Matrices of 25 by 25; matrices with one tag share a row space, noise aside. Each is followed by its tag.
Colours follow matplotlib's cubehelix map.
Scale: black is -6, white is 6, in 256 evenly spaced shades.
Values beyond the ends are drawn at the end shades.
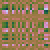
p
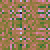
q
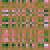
p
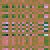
p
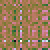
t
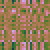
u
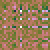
t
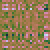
p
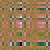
q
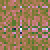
t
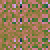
t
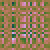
u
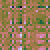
q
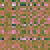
u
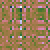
q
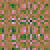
u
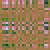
p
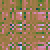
q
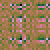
q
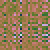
t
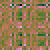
q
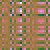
q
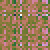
t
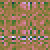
u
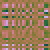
p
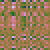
u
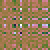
t
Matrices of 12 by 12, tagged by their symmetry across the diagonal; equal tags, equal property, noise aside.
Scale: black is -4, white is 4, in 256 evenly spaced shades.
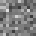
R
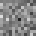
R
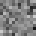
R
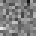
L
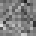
L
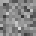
R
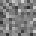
L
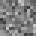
L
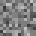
L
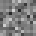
L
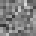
L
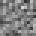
R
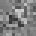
L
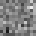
L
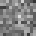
R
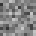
R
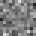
L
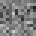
R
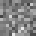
R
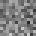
L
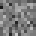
R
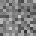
L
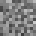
L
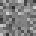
L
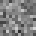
R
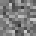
R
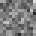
R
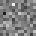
L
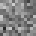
R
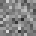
R
